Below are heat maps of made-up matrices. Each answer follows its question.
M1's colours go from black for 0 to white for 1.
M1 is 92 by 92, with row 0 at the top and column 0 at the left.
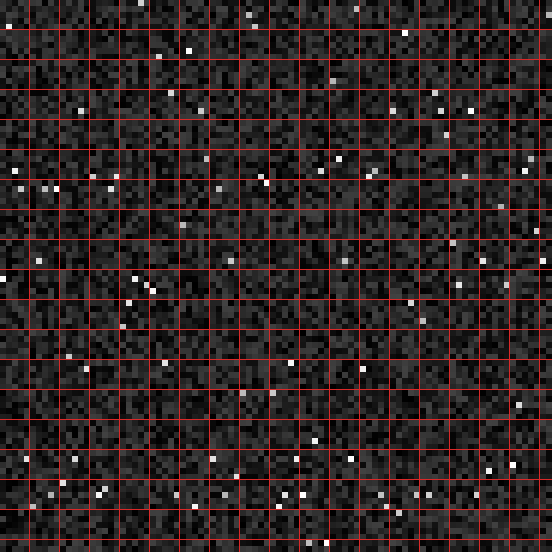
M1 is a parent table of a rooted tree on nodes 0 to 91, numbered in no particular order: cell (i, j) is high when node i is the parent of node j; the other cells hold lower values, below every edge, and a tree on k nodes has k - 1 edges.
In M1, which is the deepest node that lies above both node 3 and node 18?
31
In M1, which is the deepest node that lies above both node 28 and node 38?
29
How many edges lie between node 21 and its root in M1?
2
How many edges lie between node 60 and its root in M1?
3
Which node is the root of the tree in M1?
82
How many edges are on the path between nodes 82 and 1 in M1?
4
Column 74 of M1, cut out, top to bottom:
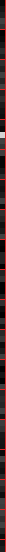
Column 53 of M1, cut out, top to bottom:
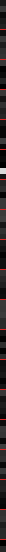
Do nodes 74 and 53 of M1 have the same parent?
no
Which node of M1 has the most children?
82
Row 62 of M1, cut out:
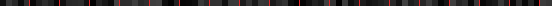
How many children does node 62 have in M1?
0
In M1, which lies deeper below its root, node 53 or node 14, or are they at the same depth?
node 53
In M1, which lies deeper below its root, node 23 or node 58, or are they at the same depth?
node 23
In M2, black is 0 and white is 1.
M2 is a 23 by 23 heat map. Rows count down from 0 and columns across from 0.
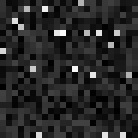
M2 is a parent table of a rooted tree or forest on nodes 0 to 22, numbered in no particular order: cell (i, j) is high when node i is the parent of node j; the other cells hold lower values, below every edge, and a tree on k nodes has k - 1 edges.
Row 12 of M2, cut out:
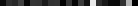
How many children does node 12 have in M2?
2
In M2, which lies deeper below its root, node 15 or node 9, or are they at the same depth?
the same depth
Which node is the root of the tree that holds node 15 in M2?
11
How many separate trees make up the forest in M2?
4
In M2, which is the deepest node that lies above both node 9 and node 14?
5
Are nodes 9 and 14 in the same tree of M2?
yes
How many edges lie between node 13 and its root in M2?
2
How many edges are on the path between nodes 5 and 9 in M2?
1
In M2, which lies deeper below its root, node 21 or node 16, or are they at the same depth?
the same depth
